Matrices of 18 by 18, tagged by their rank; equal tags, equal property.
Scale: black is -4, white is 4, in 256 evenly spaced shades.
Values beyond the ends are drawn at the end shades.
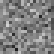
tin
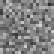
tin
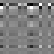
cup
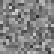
tin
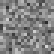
tin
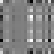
cup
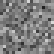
tin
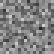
tin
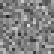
tin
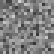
tin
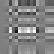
cup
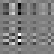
cup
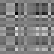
cup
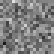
tin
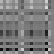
cup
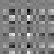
cup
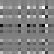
cup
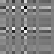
cup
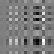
cup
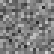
tin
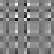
cup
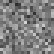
tin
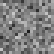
tin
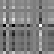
cup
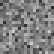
tin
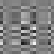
cup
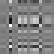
cup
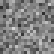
tin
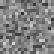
tin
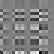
cup
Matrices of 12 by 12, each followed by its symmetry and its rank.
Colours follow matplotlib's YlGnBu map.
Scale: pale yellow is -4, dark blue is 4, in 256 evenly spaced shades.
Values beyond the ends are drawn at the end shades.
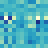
neither, rank two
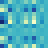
neither, rank one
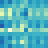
neither, rank two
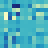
antisymmetric, rank two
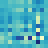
antisymmetric, rank two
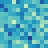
neither, full rank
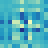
antisymmetric, rank two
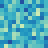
neither, full rank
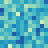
neither, full rank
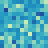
neither, full rank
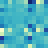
antisymmetric, rank two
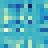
antisymmetric, rank two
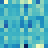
neither, rank two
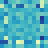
antisymmetric, rank two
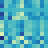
neither, rank two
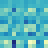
neither, rank two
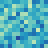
neither, full rank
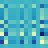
neither, rank one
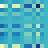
neither, rank one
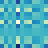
neither, rank one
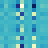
neither, rank one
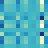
neither, rank one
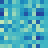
neither, rank two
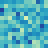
neither, full rank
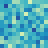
neither, full rank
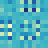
antisymmetric, rank two
